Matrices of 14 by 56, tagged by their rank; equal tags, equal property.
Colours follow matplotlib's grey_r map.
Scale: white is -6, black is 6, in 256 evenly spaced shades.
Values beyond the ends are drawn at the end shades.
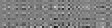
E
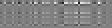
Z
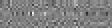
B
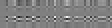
Z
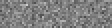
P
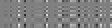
Z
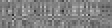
B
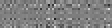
E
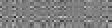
E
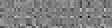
B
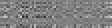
B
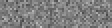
P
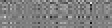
E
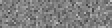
P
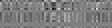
E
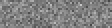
P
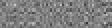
B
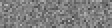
P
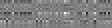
E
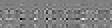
E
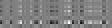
Z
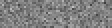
P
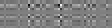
Z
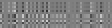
Z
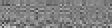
B
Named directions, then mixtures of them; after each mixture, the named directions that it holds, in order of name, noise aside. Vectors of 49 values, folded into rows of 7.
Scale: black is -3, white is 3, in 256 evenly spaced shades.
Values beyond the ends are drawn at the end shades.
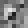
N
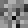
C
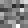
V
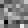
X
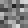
V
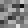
N, V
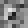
N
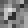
N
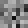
C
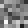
X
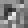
N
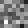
V, X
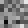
V, X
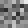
C, V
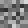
C, V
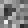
N, X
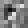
N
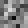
C, N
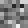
V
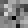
C, N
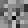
C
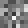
C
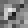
N
